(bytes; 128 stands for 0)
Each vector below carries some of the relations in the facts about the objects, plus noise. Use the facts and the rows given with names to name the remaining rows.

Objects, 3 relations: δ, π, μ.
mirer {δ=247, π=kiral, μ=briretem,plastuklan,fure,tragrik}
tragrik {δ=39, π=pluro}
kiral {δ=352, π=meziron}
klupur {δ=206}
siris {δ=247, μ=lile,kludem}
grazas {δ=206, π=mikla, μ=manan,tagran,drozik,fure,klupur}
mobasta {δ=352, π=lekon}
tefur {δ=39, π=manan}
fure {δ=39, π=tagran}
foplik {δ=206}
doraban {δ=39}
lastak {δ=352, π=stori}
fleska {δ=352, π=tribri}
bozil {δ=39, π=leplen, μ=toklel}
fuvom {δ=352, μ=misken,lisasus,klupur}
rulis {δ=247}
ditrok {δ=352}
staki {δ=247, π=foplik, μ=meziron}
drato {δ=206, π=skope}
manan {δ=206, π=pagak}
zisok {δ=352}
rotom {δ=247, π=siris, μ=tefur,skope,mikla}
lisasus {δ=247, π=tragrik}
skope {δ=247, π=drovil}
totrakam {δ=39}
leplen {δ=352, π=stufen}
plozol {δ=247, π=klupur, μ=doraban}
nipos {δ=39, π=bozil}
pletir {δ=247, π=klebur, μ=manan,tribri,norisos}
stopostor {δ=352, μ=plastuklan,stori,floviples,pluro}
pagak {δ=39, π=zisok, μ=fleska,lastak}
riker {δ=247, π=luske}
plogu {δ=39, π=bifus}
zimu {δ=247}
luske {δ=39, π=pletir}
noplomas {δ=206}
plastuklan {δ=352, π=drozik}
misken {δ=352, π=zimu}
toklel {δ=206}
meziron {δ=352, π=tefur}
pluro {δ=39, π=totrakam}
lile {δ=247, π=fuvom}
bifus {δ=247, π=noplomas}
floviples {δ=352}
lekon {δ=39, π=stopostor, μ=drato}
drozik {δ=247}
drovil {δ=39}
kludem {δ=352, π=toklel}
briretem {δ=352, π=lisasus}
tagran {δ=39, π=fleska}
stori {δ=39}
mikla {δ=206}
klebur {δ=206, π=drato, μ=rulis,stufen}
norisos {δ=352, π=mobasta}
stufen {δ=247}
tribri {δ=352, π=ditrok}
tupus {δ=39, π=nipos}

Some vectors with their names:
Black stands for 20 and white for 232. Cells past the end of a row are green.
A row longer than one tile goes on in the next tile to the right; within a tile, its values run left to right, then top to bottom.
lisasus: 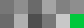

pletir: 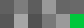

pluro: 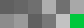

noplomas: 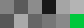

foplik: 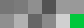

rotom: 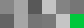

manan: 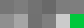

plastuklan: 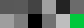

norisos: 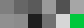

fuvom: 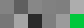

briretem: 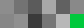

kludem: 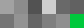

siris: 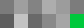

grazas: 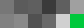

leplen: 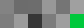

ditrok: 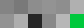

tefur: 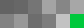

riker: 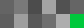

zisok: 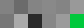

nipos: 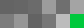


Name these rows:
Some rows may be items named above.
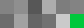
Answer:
mirer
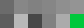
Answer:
stufen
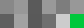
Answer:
lile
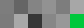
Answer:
zisok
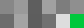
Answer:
staki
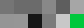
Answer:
mobasta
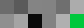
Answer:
stopostor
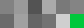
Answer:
mirer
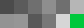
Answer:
lekon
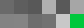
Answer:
tupus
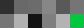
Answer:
drozik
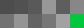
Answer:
luske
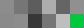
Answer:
briretem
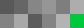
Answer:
totrakam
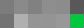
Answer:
toklel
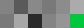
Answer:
fuvom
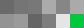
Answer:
tagran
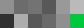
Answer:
bifus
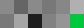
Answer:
fuvom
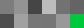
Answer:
plozol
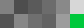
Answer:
plogu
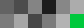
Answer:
mikla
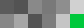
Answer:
stori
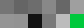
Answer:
mobasta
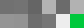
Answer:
fure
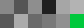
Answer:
noplomas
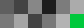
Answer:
mikla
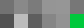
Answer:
zimu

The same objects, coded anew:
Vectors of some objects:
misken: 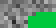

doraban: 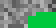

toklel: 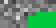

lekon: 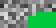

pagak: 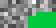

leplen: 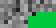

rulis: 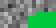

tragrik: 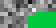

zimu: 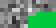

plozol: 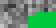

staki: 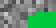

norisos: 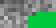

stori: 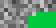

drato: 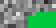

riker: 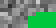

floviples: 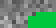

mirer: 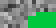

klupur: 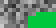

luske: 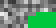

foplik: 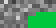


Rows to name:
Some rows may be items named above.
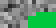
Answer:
mirer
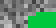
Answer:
ditrok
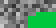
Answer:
klupur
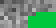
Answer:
norisos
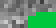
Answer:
plastuklan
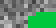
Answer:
ditrok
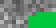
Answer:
lastak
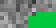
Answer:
briretem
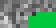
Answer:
fuvom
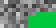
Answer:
klupur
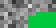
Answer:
totrakam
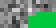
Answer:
zimu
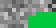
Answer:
tupus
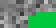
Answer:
zisok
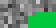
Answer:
stufen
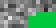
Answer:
drozik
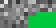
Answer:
manan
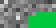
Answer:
noplomas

